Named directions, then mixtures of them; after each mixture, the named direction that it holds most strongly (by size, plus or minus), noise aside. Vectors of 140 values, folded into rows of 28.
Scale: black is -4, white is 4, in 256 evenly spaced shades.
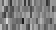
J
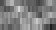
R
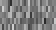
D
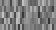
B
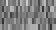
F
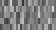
B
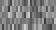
D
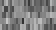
J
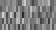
B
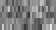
R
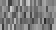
D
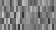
B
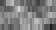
R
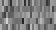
J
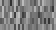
B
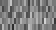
D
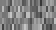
D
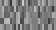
B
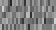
D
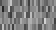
D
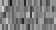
J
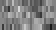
R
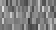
F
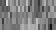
F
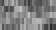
R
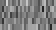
F
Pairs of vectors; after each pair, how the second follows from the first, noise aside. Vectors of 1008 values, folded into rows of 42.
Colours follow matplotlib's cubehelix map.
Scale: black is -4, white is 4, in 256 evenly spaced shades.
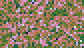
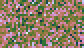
negated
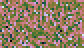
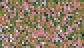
negated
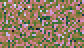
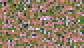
negated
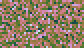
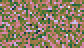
negated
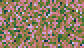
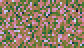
negated
